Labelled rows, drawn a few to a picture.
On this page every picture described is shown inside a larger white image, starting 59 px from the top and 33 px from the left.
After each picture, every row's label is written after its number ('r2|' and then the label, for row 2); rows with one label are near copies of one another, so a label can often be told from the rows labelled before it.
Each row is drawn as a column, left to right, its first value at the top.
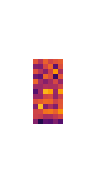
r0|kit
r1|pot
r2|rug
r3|rug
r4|kit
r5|rug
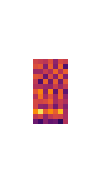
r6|rug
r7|rug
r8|kit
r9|rug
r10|kit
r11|rug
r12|kit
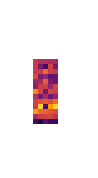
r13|rug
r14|pot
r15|kit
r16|pot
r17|pot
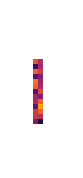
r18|kit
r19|pot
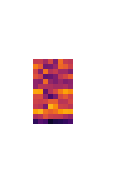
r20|rug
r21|rug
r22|kit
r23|pot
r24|pot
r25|rug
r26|rug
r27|rug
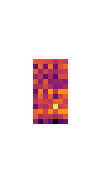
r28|kit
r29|rug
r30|kit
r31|rug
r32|pot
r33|rug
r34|rug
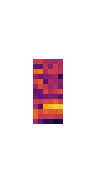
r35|kit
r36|kit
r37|pot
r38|pot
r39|pot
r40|pot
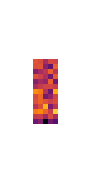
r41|rug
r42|rug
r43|pot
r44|kit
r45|rug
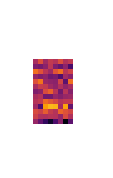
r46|kit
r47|kit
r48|pot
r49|pot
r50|pot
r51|kit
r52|pot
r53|kit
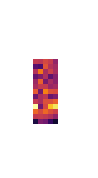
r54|pot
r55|kit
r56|rug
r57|pot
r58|pot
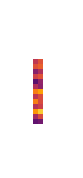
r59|rug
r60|rug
